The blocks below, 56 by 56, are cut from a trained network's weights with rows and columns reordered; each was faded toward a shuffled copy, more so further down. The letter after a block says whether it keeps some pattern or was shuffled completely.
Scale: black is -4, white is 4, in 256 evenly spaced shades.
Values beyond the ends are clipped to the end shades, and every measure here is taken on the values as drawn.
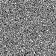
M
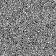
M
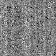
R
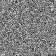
R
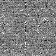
R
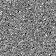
M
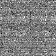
R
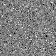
M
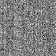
R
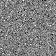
M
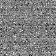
R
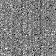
R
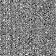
R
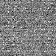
R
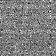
R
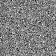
M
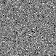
M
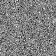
M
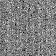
R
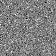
M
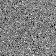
M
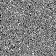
M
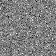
M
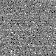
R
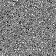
M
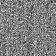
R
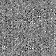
R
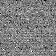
R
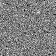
M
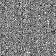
R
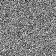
M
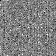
R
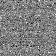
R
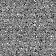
R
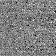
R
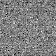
R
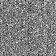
R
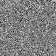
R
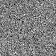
R
